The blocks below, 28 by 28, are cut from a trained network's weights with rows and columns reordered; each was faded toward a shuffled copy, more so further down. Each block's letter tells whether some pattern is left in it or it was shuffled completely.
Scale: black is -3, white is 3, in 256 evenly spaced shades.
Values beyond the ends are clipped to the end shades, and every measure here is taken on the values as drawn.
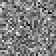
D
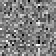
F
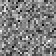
D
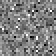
F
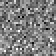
D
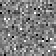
D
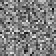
F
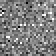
D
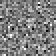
F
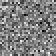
D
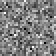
D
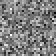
D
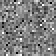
D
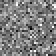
D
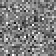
F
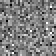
D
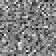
D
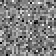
D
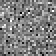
D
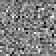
F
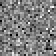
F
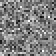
F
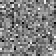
F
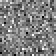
D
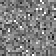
D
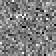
F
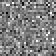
F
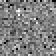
F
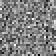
D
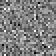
D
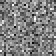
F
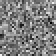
D
